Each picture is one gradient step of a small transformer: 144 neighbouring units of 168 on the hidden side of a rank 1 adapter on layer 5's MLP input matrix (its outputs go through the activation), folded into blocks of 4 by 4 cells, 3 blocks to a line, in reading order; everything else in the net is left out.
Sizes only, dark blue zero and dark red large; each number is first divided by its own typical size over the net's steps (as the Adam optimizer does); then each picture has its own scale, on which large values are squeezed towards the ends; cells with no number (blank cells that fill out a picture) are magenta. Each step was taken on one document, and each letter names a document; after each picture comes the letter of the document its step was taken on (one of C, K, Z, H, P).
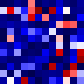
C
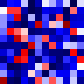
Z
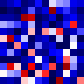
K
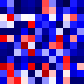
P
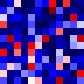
K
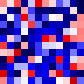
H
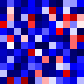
K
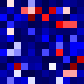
C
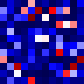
C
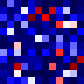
C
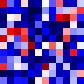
Z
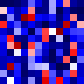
K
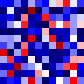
P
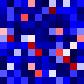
K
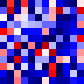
Z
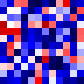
Z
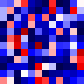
Z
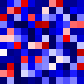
Z
